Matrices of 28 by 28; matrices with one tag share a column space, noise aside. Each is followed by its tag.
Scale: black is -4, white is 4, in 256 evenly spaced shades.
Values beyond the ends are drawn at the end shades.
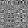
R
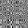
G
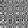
G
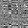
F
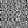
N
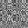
N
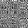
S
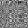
R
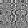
N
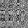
N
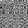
S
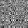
G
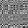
F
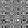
G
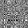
G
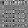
R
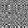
F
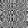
N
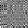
F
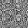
N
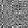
F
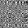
R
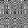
S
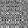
G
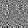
F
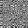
F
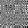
F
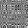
F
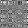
R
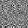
F
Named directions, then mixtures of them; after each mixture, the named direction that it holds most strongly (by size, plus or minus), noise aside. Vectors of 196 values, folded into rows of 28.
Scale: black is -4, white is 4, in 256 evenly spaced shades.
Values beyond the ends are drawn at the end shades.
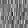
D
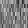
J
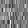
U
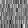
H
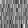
H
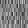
D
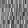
D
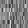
U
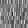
D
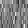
J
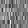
U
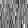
H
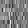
U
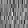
D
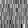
H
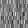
D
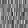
D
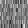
H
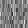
D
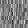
D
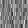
D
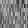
J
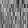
J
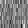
H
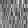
J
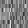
U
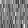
H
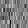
U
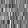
U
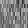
J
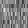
J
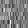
U
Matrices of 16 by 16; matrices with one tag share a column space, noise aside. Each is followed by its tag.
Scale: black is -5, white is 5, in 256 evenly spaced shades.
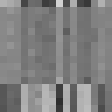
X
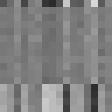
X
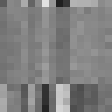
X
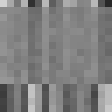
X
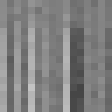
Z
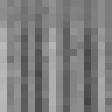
Z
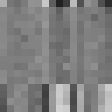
X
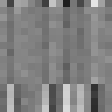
X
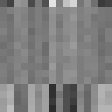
X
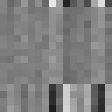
X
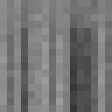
Z
